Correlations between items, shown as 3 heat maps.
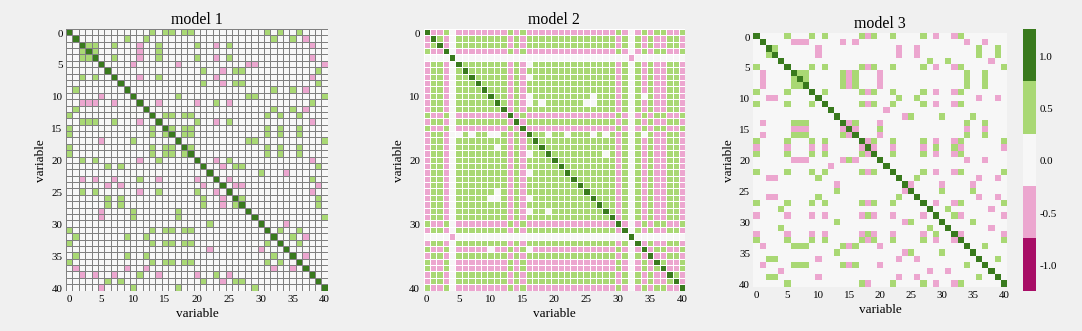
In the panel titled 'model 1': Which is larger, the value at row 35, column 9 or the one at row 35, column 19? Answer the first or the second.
the first
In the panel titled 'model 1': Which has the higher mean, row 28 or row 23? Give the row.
28
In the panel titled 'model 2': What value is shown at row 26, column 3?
-0.5
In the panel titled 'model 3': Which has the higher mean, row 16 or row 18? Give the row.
16
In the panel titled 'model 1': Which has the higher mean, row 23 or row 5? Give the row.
23
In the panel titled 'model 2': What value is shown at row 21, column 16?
0.5
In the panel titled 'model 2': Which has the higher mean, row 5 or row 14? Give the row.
14
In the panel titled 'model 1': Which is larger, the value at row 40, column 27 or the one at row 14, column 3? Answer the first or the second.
the second
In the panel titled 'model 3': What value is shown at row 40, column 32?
-0.5
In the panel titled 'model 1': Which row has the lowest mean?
24
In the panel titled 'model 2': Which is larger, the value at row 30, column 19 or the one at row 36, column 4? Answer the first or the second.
the second
